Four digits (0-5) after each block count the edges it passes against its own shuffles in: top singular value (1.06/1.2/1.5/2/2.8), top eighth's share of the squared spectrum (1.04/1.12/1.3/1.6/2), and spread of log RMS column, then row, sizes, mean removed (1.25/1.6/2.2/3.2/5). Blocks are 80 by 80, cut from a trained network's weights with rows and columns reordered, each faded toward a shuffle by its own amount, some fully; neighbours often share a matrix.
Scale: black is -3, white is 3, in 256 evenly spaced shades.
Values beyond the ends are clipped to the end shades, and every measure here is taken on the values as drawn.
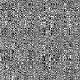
3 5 3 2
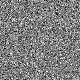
1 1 0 0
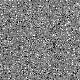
1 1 0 1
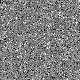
0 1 0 0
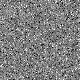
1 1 0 0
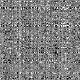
3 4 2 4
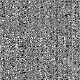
2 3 1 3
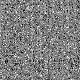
2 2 0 1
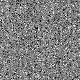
1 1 0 0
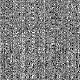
3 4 2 3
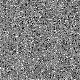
1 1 0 0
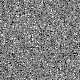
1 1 0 0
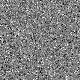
1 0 0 0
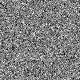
0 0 0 0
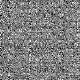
2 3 3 1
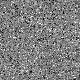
1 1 0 0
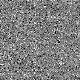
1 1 1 0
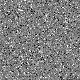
0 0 0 0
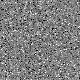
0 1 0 0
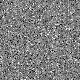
0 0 0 0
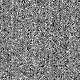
2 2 0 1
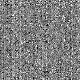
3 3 1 2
